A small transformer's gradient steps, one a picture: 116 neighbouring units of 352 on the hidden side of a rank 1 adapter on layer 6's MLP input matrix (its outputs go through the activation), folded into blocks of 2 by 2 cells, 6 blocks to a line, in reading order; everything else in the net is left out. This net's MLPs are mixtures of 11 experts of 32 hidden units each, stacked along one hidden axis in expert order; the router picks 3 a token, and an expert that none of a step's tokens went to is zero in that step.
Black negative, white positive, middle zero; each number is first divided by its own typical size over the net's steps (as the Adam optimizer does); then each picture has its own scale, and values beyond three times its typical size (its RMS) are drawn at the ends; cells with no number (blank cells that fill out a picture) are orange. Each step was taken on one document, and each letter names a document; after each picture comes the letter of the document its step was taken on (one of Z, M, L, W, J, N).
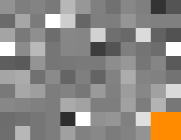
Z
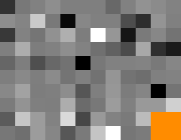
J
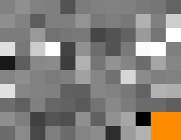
J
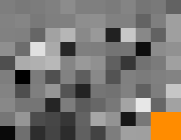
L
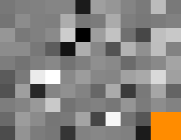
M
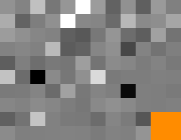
M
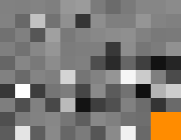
J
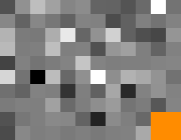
M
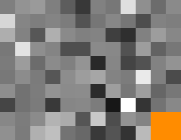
L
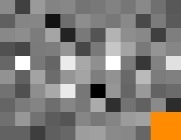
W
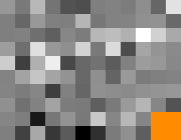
L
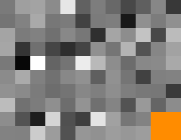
L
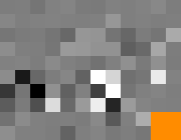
M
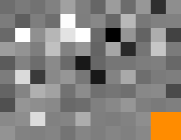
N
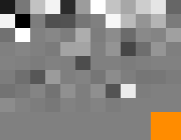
M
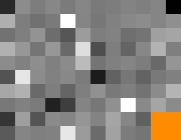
N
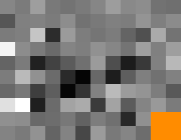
W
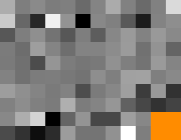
J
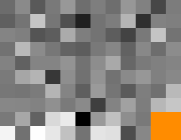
W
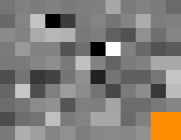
N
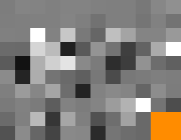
L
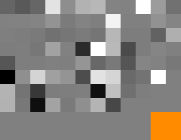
M
